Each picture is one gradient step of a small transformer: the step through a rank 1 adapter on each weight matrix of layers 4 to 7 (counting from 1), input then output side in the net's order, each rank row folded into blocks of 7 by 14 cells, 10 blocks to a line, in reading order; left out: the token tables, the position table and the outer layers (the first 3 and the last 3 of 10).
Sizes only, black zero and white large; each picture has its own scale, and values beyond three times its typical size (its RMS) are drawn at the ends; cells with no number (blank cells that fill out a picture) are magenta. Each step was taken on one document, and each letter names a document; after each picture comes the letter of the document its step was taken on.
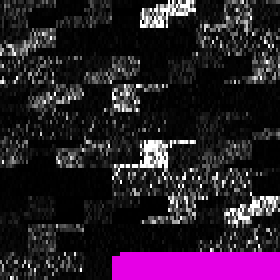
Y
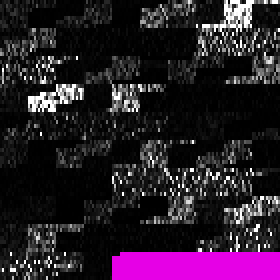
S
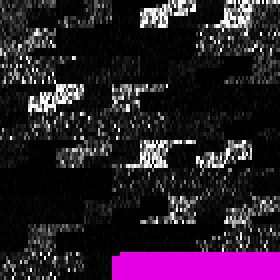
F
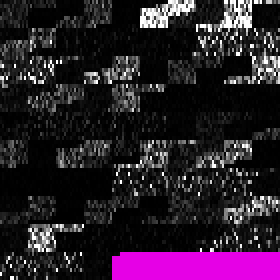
Y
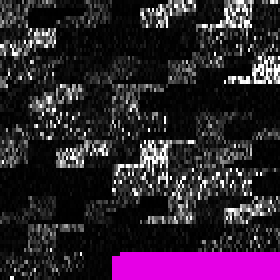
Y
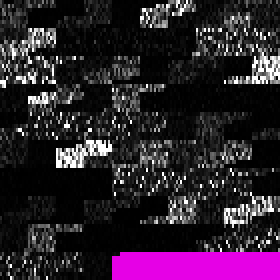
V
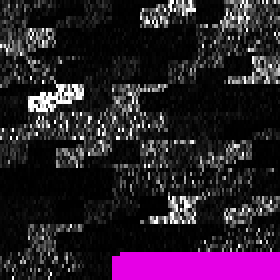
F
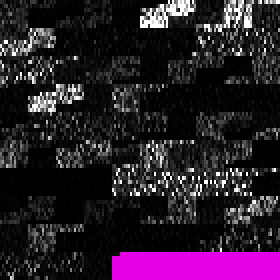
Y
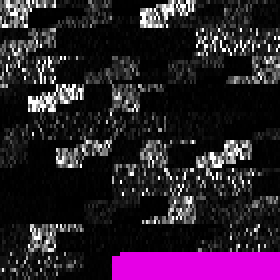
S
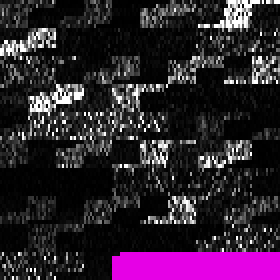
F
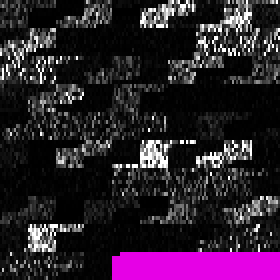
S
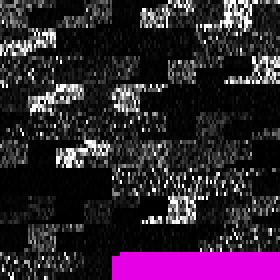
Y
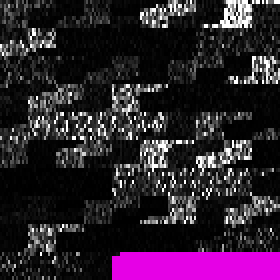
F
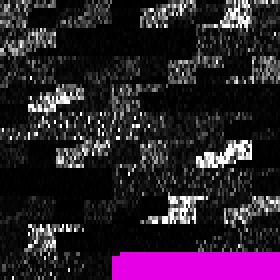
F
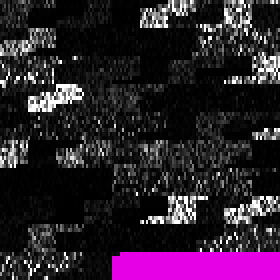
Y
